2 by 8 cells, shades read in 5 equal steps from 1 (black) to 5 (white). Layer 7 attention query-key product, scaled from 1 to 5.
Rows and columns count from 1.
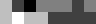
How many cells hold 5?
1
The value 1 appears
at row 1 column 3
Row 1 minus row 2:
0 -3 -3 -1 1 1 0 1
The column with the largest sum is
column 1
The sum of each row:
21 25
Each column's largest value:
4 5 4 4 3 3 2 3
